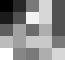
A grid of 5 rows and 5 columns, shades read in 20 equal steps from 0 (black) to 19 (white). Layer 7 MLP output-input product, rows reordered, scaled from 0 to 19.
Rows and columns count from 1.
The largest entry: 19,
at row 5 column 1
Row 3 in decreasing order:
13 12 8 7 6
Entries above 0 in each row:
4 5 5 5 5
